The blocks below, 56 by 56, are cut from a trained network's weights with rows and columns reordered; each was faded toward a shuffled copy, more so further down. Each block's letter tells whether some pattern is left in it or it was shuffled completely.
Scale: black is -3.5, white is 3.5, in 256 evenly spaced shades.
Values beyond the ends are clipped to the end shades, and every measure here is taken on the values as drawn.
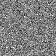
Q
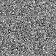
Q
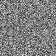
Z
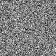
Q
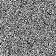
Z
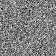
Q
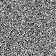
Z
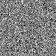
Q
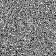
Z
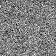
Z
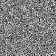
Q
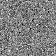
Z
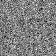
Z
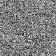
Q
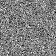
Z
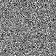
Q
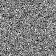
Z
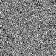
Q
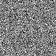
Q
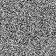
Q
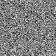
Z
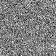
Q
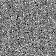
Z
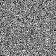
Q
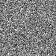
Z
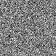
Z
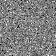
Z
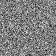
Z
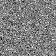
Q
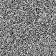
Z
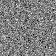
Z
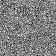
Z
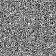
Q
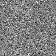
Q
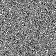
Z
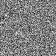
Z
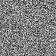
Q
